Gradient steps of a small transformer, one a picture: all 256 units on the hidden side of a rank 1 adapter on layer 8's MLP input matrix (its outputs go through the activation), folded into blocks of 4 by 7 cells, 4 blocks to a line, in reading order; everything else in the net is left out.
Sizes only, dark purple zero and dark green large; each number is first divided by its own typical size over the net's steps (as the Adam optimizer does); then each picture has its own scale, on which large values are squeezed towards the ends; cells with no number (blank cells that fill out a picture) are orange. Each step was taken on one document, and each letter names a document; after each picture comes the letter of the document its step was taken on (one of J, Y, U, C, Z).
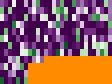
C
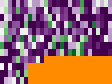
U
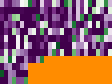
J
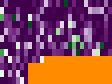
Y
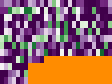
U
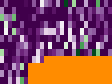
Y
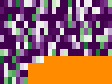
J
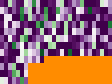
U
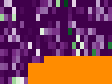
Y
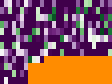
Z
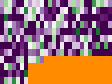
U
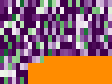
J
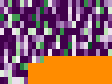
J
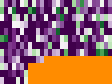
C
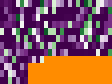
J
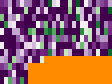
J
